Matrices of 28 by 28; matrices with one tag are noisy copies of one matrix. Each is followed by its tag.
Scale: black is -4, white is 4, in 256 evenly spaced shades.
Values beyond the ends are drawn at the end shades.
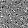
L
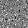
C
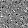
L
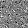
L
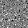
C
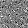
L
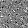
L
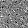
L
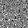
C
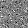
L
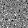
C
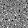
C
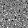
C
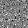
C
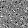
L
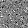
L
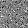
L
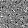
L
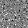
C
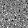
C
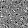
L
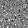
C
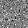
C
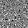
C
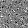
L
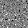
C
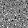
C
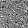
L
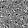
L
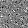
L
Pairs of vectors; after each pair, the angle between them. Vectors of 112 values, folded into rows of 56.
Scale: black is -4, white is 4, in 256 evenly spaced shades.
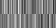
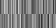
nearly parallel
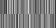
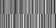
orthogonal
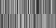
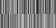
nearly parallel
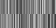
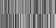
nearly opposite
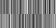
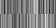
orthogonal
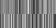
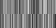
nearly parallel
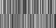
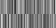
orthogonal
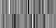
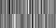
nearly opposite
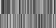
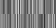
partly aligned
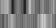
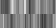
nearly opposite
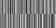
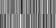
partly aligned
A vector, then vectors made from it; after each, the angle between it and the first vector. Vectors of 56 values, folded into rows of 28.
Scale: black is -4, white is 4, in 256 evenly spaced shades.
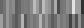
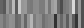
partly aligned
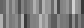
nearly parallel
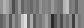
orthogonal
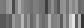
orthogonal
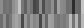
nearly opposite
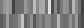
partly aligned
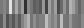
orthogonal
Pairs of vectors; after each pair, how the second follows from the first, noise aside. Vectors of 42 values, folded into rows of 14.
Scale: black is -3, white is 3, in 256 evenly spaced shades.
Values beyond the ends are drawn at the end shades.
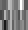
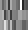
sign-scrambled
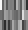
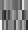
wrapped around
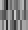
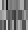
sign-scrambled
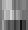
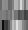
wrapped around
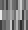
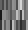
sign-scrambled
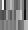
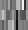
wrapped around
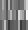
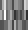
wrapped around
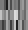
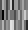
wrapped around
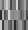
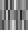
wrapped around
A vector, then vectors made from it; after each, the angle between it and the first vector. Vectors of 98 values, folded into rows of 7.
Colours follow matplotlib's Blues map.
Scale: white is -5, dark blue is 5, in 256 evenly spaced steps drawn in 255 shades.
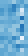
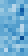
nearly opposite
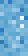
partly opposed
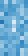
partly aligned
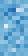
partly aligned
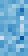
nearly opposite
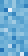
orthogonal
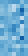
nearly opposite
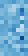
nearly opposite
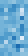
nearly parallel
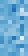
nearly parallel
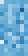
partly opposed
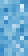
partly aligned
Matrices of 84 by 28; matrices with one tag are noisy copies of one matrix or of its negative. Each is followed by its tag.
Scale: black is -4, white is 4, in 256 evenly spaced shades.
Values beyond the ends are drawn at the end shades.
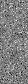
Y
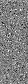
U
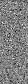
U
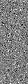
U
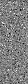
U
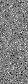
Y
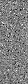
U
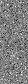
Y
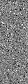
U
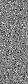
U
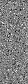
U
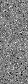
Y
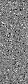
U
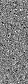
U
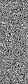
U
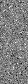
Y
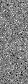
Y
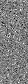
U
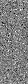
U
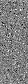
U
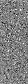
U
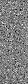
U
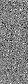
U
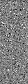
U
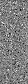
U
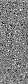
U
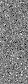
Y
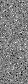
Y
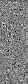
U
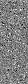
U
